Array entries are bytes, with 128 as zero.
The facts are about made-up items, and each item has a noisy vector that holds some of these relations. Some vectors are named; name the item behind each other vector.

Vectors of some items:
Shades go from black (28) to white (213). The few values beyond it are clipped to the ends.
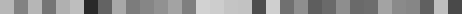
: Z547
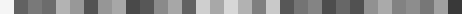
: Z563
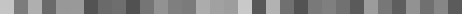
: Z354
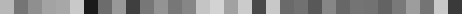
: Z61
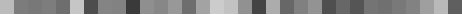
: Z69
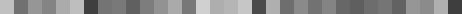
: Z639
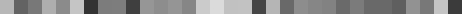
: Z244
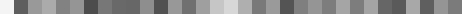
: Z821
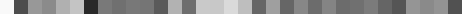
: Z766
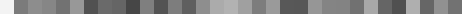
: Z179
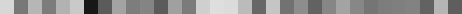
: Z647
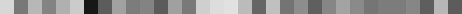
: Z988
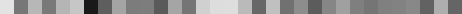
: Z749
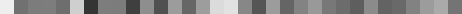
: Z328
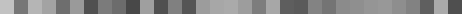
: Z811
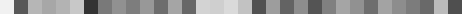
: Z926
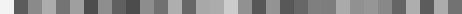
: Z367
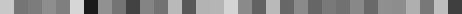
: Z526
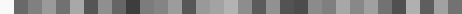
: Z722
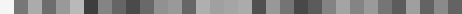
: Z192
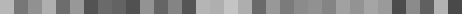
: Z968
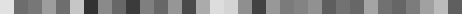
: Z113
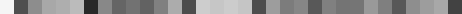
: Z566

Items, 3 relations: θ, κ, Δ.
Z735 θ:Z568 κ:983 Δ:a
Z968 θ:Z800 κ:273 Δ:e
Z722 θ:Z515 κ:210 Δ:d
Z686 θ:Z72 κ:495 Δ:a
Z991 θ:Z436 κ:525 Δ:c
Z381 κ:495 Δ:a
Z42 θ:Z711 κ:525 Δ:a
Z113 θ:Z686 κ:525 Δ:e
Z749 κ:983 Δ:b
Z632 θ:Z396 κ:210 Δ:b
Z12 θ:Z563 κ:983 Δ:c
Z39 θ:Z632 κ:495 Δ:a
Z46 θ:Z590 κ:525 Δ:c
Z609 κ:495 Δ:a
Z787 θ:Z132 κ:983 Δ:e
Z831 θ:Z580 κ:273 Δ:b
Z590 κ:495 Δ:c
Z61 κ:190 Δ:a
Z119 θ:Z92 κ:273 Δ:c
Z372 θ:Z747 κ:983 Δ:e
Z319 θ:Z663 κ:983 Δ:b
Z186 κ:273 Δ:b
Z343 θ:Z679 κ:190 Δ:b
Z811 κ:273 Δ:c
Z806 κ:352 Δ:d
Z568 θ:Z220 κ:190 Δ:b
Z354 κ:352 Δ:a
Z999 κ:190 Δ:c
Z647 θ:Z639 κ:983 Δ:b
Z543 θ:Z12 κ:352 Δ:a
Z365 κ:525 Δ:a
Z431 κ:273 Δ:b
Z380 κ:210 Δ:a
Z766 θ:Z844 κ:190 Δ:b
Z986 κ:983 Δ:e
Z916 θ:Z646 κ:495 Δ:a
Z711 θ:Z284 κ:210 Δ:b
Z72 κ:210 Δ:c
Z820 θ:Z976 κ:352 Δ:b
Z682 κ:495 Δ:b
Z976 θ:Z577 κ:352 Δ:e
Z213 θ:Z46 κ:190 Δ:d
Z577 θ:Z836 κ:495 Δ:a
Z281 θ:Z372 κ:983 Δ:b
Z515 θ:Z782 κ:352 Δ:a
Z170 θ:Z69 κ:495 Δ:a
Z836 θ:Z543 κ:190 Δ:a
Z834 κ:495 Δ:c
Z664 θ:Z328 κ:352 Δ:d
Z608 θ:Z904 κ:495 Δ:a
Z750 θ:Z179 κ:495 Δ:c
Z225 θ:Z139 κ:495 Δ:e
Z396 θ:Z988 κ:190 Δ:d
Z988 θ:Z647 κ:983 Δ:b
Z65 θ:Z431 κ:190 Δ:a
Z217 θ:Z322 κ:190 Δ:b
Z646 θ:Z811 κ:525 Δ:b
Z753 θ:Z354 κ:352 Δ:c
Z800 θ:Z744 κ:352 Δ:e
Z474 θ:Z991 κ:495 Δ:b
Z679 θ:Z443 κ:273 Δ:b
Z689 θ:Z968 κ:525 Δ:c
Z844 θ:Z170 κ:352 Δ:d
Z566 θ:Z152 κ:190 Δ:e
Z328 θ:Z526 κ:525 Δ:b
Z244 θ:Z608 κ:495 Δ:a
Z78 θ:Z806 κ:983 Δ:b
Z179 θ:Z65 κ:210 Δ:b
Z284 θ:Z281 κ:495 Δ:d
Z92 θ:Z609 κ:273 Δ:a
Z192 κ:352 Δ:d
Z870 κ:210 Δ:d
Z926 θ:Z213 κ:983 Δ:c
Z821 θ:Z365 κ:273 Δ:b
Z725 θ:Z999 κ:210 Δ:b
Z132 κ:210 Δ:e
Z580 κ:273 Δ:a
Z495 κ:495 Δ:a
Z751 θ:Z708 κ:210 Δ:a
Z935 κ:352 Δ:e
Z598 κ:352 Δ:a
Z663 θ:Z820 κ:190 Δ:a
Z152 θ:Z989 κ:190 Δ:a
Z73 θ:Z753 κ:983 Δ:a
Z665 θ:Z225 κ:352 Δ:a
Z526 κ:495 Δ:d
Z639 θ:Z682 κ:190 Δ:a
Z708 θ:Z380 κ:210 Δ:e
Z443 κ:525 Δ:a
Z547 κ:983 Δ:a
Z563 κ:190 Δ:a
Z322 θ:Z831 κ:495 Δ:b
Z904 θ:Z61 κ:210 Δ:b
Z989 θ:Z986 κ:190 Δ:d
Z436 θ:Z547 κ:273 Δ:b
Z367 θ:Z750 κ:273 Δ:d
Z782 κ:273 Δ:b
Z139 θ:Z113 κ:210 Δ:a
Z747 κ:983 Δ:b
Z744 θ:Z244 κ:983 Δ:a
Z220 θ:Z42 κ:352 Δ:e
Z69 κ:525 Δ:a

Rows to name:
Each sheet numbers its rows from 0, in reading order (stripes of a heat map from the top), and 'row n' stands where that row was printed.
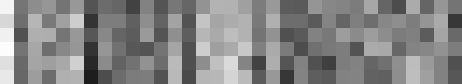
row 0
Z632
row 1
Z999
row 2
Z119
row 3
Z976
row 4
Z284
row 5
Z568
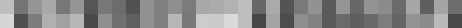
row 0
Z92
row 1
Z916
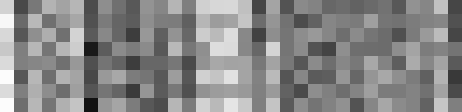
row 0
Z39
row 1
Z753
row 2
Z689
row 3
Z747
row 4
Z132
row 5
Z12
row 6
Z72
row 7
Z319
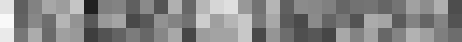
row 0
Z322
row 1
Z543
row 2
Z220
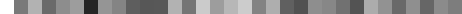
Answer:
Z820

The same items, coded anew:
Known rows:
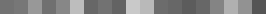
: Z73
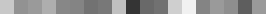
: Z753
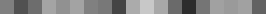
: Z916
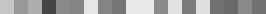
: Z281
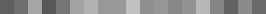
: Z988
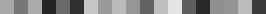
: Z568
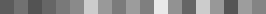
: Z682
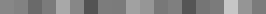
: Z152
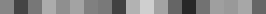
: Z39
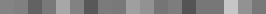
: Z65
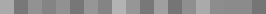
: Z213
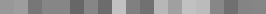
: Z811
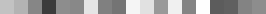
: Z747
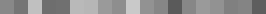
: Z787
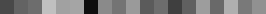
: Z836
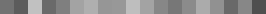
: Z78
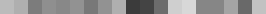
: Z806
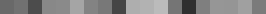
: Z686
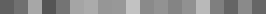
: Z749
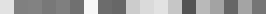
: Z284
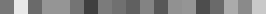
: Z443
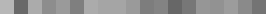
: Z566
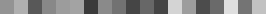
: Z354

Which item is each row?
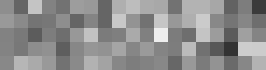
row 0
Z926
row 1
Z999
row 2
Z526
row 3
Z904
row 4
Z708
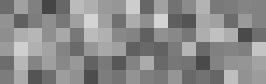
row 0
Z986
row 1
Z225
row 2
Z968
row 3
Z113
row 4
Z139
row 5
Z580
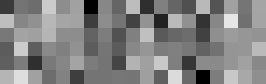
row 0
Z563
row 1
Z665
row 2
Z751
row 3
Z380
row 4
Z609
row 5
Z42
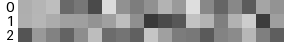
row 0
Z711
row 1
Z800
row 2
Z744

